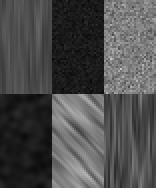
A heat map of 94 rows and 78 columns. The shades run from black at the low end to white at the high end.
The table splits into 2 rows of 3 panels. Panel 1,1: low, streaked downward, faint in contrast. Panel 1,2: very low, fine-grained, faint in contrast. Panel 1,3: middling, fine-grained. Panel 2,1: very low, blotchy, faint in contrast. Panel 2,2: middling, slanting down to the right. Panel 2,3: low, streaked downward.
